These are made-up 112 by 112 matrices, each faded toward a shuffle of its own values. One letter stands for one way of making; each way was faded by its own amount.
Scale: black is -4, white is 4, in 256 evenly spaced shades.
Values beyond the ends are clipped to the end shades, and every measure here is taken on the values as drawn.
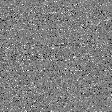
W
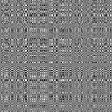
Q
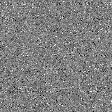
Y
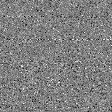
Y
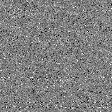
Y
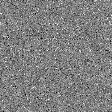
Y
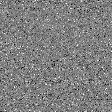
W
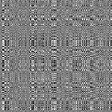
Q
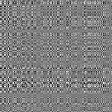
Q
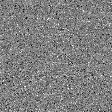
Y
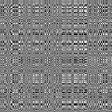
Q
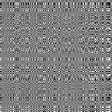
Q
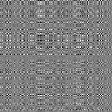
Q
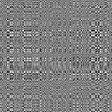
Q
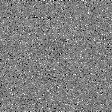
W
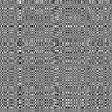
Q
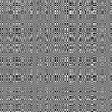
Q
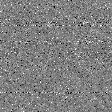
W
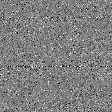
W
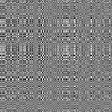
Q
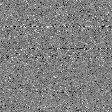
W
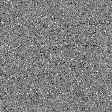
W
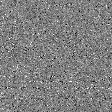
Y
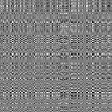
Q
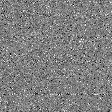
W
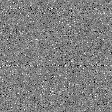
W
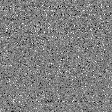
W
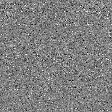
Y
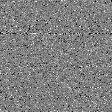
W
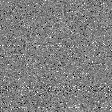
W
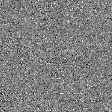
Y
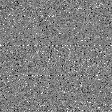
W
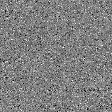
W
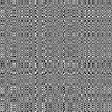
Q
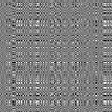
Q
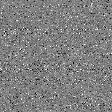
W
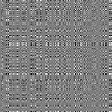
Q
